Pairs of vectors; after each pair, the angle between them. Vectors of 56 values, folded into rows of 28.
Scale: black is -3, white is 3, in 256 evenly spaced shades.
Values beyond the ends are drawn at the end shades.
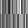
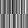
partly aligned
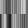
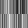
partly opposed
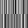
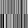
partly opposed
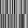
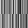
partly opposed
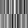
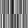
partly aligned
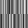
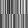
nearly parallel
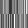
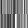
orthogonal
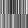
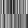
nearly parallel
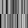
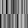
nearly parallel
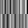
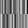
nearly parallel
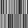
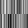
partly aligned
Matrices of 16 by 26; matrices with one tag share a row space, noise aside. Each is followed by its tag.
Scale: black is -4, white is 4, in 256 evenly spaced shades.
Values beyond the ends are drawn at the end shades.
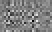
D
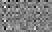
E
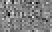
D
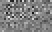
D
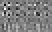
E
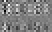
E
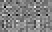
E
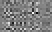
D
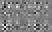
E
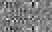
D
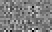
D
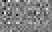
E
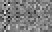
E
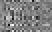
D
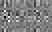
E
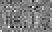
D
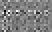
E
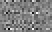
D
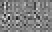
E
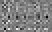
E
